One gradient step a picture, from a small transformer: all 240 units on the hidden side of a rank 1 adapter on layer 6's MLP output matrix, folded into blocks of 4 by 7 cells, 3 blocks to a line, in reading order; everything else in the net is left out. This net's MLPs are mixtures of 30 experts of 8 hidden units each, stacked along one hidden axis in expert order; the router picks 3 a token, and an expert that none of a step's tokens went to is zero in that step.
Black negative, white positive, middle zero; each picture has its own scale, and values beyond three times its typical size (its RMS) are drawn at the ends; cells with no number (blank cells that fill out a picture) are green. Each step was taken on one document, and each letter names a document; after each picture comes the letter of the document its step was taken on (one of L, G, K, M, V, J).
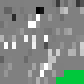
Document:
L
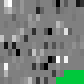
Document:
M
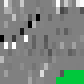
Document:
L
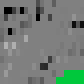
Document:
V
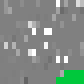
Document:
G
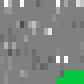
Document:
G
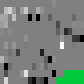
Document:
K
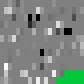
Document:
M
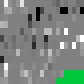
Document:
M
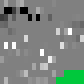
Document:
K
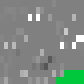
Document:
K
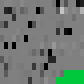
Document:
L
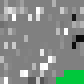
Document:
K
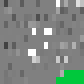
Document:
G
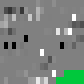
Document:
K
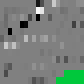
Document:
V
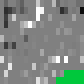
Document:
V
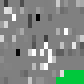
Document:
L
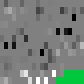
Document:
M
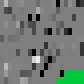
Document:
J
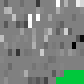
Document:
L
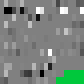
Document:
L
